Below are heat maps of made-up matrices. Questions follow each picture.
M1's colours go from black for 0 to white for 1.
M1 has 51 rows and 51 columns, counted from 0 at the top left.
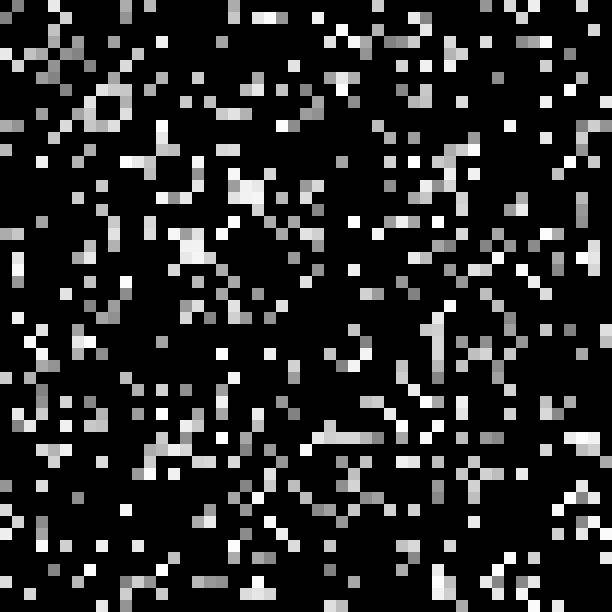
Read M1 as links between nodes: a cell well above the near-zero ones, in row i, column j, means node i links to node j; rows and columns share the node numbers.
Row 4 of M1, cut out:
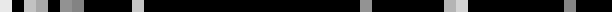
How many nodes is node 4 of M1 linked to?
10
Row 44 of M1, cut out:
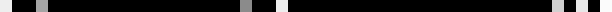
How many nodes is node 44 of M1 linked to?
7
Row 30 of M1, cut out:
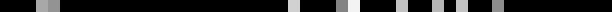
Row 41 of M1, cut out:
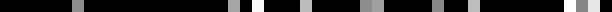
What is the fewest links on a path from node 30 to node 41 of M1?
1
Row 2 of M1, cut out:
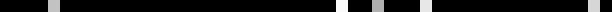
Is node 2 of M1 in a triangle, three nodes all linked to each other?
no
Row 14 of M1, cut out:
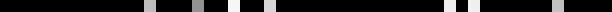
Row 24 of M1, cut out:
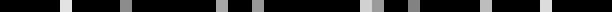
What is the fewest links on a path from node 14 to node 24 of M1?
3
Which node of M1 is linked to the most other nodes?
node 36
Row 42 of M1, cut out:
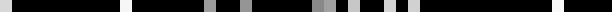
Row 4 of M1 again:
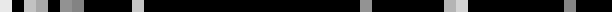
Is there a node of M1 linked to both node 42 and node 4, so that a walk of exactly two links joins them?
yes
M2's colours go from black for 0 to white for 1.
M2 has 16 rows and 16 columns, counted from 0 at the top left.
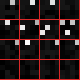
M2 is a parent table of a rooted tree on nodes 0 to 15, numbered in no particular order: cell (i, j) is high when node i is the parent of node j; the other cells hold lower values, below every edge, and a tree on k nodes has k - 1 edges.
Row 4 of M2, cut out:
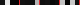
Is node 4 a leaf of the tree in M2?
no
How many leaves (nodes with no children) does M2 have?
11
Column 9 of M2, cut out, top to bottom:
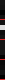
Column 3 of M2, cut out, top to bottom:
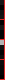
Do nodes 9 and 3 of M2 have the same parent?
no
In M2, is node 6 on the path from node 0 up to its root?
no
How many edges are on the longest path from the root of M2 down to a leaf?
5
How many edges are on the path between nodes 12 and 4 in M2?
1
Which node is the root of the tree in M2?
0
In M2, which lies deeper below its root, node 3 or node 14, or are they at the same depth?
node 14
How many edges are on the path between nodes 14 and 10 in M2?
6
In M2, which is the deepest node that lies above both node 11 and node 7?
8
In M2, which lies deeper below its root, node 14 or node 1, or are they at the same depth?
the same depth
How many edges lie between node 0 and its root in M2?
0
